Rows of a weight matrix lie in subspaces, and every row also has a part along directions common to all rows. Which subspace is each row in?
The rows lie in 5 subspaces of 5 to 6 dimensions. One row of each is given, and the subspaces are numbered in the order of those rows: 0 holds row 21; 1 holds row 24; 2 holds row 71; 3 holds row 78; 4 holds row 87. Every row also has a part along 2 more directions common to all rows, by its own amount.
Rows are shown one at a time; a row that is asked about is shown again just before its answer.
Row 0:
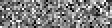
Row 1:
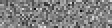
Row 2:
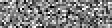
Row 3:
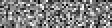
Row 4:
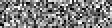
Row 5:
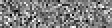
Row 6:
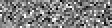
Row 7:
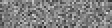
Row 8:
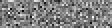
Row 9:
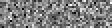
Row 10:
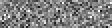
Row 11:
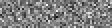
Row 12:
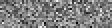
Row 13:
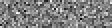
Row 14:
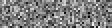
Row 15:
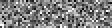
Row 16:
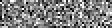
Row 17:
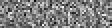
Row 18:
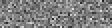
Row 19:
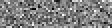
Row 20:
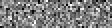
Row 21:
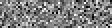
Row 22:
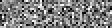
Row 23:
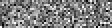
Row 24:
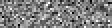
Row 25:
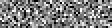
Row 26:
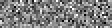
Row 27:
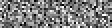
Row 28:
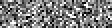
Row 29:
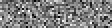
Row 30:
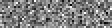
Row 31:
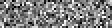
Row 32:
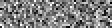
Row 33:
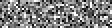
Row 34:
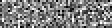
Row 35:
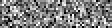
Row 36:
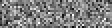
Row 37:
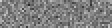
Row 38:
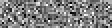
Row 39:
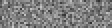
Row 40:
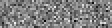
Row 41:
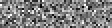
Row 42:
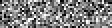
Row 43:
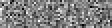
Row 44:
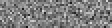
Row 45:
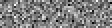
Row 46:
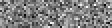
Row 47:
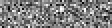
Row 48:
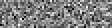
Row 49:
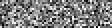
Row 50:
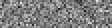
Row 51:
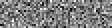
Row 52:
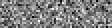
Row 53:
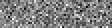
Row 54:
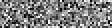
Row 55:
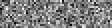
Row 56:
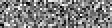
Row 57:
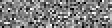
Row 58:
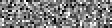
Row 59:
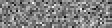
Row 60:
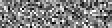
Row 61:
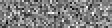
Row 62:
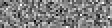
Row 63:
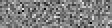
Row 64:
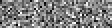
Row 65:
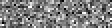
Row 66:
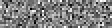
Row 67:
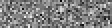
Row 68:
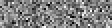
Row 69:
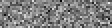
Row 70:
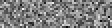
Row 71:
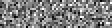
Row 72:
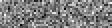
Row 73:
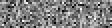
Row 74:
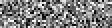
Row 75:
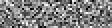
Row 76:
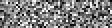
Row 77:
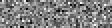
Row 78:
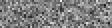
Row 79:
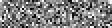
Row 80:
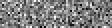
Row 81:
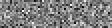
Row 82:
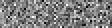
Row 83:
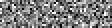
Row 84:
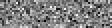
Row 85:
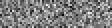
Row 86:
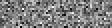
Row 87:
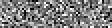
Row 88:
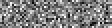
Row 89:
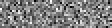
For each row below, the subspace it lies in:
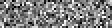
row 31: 2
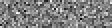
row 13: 2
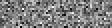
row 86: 4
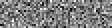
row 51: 2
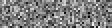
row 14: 1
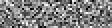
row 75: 0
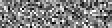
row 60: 3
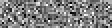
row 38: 3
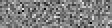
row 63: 0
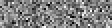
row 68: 0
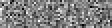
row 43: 3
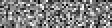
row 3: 2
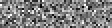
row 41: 1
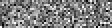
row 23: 3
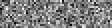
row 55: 3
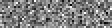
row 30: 1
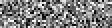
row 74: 1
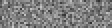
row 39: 0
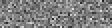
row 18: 4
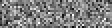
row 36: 1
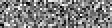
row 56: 2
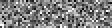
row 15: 4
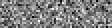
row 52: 1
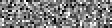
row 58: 4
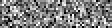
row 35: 1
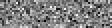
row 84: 3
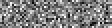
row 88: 4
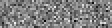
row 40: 3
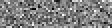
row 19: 0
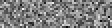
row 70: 2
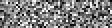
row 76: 0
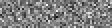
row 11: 1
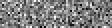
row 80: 0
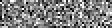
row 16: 0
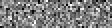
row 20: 2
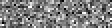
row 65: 1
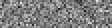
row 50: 0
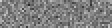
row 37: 2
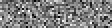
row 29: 0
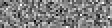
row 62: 2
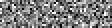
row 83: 4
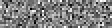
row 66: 2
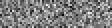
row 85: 1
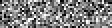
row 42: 1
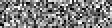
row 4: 2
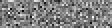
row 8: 0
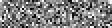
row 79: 4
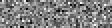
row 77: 4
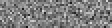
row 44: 0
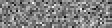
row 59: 4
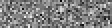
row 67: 3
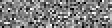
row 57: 4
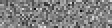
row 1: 0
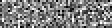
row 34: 4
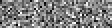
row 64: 0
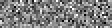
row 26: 2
